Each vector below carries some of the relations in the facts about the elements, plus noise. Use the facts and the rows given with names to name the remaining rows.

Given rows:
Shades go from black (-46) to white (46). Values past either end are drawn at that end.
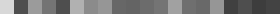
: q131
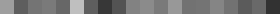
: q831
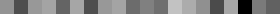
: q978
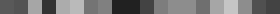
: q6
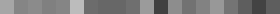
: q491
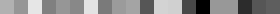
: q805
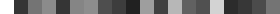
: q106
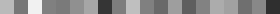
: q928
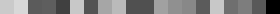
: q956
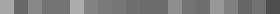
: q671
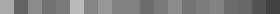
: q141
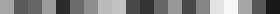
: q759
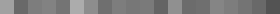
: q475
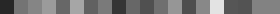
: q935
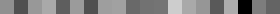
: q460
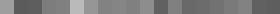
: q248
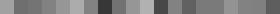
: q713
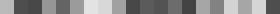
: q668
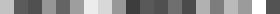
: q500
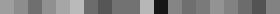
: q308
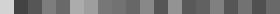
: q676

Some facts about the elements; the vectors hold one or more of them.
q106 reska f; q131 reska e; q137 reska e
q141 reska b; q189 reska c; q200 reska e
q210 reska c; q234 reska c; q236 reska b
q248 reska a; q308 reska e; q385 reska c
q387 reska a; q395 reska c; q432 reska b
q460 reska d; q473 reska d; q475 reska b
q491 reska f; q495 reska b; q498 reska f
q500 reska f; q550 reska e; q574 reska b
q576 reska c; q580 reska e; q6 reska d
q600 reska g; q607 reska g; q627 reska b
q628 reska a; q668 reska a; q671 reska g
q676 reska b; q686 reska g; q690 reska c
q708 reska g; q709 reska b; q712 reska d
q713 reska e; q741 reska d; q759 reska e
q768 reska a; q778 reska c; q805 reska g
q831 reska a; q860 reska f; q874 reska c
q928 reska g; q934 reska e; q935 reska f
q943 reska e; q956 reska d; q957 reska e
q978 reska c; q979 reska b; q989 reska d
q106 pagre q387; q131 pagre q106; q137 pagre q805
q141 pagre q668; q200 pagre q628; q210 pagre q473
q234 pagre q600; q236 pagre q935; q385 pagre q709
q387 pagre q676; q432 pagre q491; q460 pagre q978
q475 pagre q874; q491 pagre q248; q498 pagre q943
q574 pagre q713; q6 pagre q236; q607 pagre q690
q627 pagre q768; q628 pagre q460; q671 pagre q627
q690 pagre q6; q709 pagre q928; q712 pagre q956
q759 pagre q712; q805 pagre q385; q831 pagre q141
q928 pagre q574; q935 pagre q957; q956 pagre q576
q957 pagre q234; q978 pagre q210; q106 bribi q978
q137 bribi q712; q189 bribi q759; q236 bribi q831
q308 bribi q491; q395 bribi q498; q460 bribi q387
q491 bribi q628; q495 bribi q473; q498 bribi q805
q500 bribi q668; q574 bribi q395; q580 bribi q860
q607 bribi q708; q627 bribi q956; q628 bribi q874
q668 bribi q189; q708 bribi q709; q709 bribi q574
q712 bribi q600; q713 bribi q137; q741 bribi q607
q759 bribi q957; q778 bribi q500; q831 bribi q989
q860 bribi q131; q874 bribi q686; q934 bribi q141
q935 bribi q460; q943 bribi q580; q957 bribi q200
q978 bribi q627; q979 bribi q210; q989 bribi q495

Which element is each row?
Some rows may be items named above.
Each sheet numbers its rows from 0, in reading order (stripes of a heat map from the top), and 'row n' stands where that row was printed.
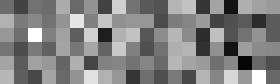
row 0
q741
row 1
q473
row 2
q709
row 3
q708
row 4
q628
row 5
q778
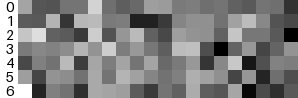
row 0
q874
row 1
q6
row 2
q956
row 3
q498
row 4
q234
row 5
q210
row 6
q387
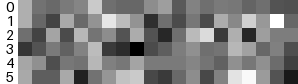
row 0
q989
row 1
q778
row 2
q607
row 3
q236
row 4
q576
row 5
q759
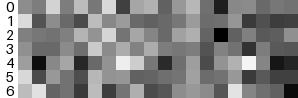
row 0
q574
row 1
q131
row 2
q395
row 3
q600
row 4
q200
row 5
q131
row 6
q712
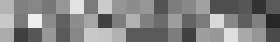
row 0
q473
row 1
q385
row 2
q189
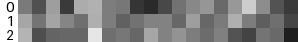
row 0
q690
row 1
q137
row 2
q686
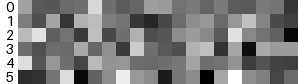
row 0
q874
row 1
q690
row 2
q712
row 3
q741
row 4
q131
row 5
q957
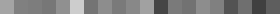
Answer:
q495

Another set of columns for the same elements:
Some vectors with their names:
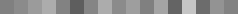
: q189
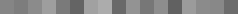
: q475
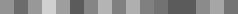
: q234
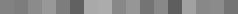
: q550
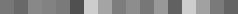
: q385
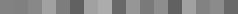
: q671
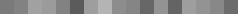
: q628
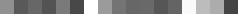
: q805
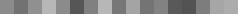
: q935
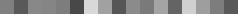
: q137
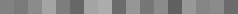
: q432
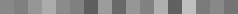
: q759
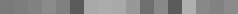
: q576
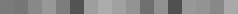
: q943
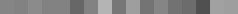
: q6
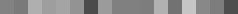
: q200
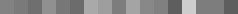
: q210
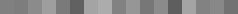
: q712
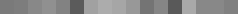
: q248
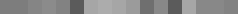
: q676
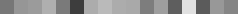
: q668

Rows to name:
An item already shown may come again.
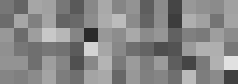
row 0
q308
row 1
q713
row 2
q957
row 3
q395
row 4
q236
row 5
q131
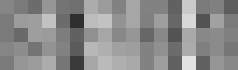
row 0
q210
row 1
q500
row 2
q491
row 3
q874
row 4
q668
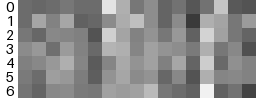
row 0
q709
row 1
q713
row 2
q385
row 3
q686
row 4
q189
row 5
q491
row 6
q473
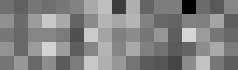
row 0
q607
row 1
q600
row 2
q385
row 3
q234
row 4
q574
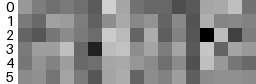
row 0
q498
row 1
q491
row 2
q741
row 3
q778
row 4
q928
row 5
q831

